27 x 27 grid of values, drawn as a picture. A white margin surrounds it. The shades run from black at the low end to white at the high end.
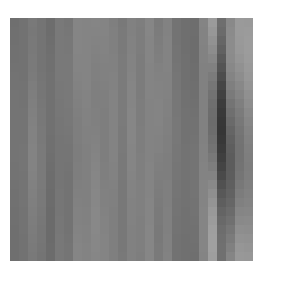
Streaks run downward. There is no overall slope. The ninth with the lowest average is the middle right. The values are skewed, with a long tail toward low values. The left part is calmer, up to a seam about 80% of the way across.
